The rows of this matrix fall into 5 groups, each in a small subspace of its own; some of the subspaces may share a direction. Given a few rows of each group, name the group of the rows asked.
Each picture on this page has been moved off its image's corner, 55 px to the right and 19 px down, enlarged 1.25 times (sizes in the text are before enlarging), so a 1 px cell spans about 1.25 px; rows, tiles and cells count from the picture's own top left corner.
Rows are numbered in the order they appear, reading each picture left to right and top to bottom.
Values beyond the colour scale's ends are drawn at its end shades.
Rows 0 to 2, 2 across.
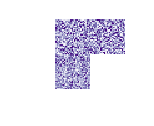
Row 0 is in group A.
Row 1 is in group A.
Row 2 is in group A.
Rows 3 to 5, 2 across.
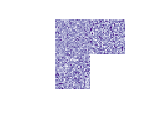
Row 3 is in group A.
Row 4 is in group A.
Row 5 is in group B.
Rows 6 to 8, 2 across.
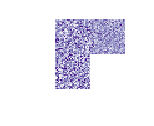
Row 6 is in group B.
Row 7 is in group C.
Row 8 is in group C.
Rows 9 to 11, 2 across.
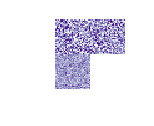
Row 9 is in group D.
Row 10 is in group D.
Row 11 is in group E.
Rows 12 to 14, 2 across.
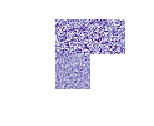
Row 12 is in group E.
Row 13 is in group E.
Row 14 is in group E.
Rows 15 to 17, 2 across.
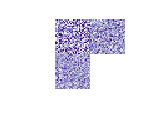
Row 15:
C
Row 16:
E
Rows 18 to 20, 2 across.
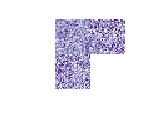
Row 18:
B
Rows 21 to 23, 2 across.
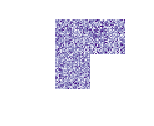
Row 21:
B
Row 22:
B
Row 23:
C
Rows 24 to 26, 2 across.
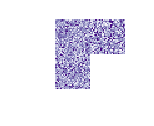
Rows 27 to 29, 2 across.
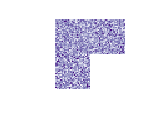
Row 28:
B
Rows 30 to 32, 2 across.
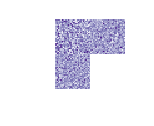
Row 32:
C
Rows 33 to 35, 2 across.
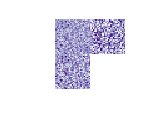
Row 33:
D
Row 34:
A
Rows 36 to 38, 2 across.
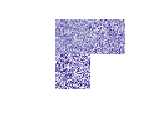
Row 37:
B
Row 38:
D
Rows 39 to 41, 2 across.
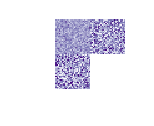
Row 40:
C
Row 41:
A
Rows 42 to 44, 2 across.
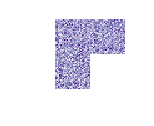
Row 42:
C
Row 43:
C
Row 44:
C
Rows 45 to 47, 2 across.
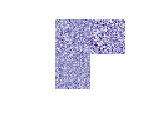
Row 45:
D
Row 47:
C
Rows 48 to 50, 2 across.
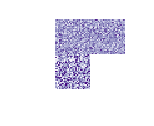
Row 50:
A
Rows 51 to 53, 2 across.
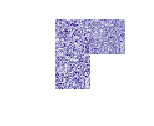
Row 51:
B
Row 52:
B
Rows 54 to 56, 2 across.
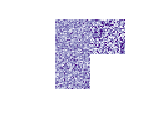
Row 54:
E
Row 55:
B
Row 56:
B
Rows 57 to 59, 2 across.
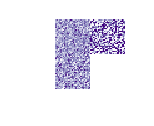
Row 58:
E
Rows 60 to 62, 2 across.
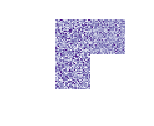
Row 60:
E
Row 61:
C
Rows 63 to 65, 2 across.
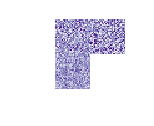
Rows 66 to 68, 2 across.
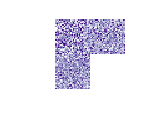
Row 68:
A
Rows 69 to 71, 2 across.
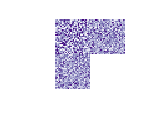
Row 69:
A
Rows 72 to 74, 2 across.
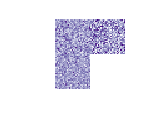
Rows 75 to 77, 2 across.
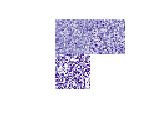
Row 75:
B
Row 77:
B
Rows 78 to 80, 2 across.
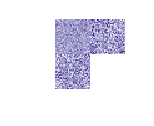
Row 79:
A
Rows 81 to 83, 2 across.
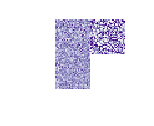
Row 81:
C
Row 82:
D
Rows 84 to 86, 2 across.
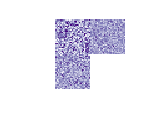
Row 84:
B
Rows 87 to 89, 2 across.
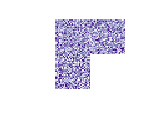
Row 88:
E
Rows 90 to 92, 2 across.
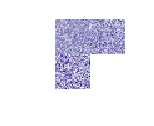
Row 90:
D
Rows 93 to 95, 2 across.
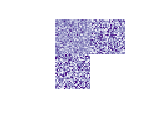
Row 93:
A
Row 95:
E
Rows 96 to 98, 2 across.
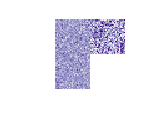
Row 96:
E
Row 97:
B
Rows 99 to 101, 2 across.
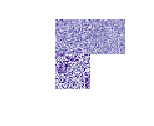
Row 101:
B
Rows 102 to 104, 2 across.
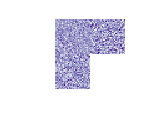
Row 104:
D
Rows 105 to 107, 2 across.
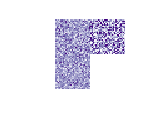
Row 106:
C
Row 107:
C
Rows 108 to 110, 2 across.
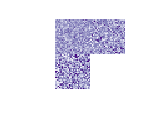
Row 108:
D
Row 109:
E
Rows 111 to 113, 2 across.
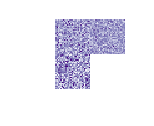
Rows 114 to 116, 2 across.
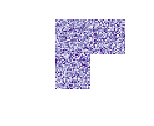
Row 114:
E
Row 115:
C
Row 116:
A
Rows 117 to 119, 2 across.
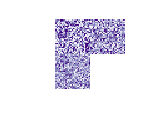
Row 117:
B
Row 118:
C
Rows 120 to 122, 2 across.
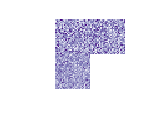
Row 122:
B
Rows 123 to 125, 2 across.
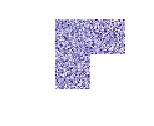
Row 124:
C
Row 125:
E
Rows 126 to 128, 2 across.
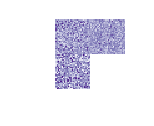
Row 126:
A
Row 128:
A
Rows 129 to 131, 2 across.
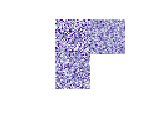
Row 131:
D
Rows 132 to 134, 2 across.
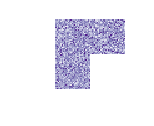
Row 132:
B
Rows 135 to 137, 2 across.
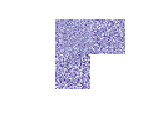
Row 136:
A
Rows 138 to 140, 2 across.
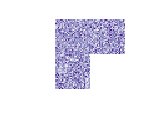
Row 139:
B
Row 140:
B
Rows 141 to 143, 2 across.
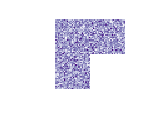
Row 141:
E
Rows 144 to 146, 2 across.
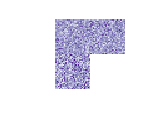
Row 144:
B
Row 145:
A
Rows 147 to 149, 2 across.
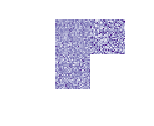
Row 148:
D
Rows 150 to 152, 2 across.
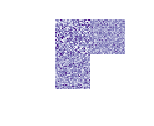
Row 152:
E
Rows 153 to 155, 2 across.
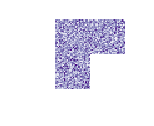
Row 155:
B
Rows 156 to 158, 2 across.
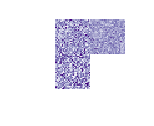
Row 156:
B
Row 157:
B
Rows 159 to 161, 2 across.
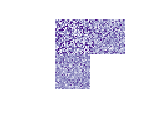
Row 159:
B
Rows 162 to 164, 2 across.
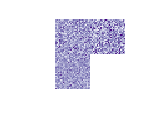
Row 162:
C
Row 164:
A
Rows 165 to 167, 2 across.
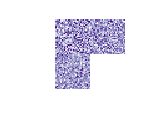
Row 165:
D
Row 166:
D
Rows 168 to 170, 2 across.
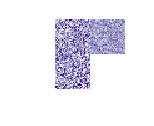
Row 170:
E
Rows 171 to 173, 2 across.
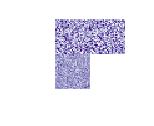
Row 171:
D
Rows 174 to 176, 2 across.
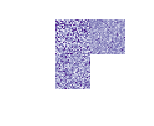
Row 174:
A
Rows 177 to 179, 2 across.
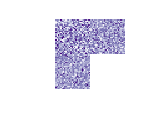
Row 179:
E
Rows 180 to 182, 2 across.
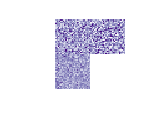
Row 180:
E
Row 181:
E
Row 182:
A
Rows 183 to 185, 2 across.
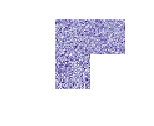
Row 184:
D
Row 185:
B
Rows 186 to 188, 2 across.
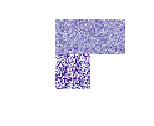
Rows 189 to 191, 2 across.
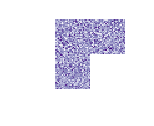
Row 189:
D
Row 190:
C
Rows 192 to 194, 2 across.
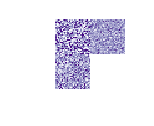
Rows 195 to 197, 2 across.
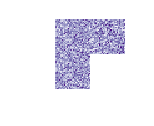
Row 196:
B
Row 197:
D
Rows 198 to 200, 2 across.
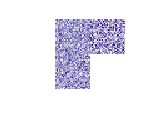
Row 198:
C
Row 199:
C
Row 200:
E
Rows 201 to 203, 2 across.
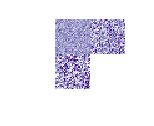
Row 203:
B
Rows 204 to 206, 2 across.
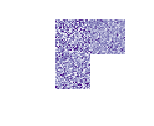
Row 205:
E
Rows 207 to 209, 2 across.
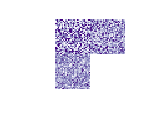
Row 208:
A
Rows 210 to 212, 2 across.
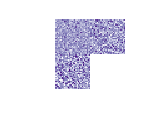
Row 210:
A
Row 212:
D
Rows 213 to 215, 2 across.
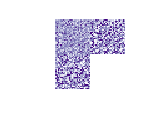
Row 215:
E
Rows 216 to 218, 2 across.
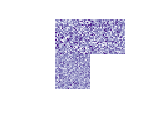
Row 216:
E
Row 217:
A
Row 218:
C
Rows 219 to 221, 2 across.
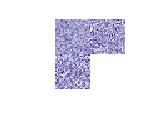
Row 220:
A
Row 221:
E
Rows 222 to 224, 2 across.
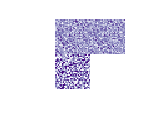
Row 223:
D
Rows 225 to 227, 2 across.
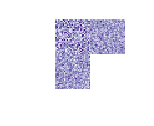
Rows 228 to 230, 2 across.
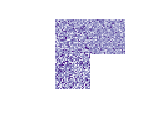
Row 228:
E
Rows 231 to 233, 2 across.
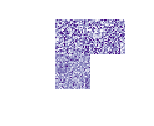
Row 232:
B
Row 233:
B
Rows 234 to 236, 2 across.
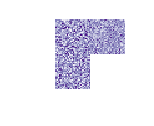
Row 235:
B
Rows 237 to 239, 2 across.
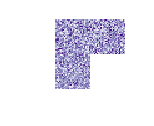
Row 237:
B
